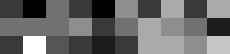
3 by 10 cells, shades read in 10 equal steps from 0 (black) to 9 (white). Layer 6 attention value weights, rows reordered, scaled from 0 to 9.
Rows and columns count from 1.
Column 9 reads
2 4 5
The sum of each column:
8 13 11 9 3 11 14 17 11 14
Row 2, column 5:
2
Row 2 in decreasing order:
6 5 5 4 4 4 4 4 2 1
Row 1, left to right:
2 0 4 2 0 5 2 6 2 6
